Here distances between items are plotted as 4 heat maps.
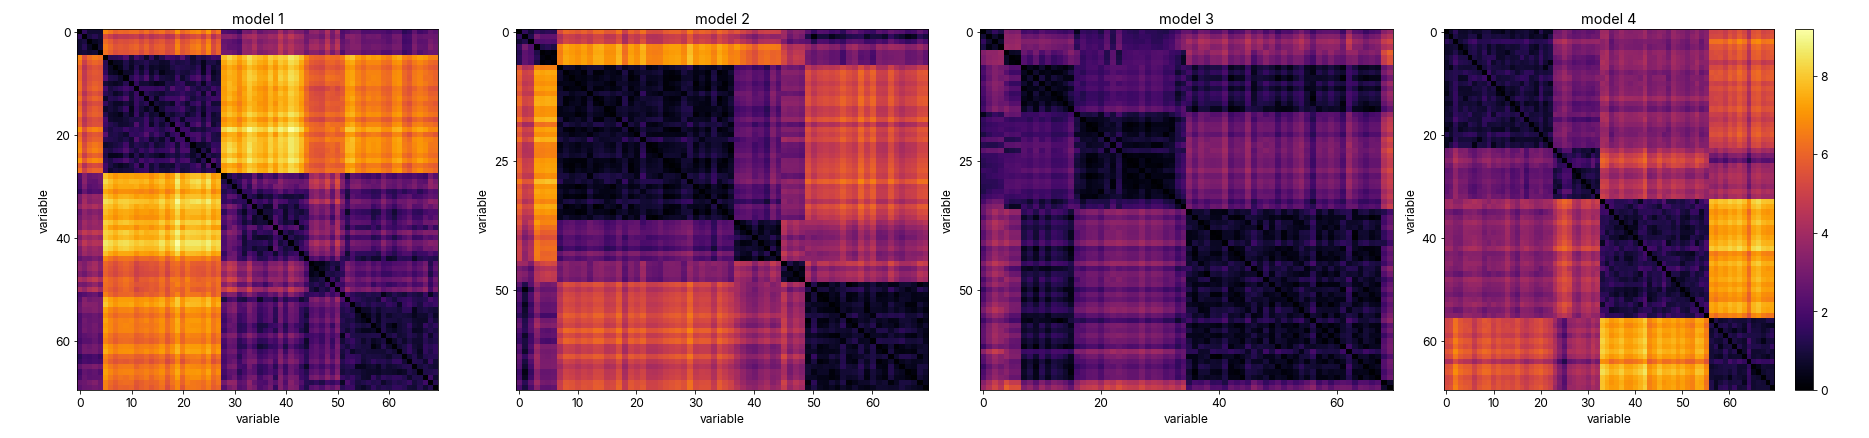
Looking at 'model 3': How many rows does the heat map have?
70
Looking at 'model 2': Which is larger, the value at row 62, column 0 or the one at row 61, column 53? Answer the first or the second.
the first
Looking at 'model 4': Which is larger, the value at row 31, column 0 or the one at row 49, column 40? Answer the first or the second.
the first
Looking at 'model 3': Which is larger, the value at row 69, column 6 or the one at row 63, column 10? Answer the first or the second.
the first
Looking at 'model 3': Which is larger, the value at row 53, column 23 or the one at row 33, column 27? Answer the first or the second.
the first
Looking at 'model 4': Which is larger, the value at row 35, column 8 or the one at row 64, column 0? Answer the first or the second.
the second
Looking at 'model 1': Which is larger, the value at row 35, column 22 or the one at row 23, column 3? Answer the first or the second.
the first
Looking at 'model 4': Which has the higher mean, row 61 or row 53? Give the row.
61
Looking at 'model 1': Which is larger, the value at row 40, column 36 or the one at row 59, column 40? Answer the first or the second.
the second
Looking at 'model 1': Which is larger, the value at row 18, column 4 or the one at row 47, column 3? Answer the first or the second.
the first
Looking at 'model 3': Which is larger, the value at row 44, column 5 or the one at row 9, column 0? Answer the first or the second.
the first
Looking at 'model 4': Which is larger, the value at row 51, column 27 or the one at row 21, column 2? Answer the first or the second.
the first
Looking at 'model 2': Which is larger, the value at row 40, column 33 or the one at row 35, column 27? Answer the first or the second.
the first
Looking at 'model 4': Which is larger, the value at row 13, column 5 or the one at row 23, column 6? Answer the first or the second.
the second
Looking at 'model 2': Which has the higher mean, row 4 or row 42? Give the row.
4
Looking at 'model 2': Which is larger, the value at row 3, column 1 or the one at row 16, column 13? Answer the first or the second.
the first
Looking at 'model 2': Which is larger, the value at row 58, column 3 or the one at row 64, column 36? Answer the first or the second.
the second
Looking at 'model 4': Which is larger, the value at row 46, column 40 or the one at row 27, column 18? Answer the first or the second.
the second
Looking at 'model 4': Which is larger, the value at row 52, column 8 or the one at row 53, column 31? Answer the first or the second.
the second
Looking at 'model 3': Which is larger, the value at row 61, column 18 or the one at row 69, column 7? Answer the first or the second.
the second
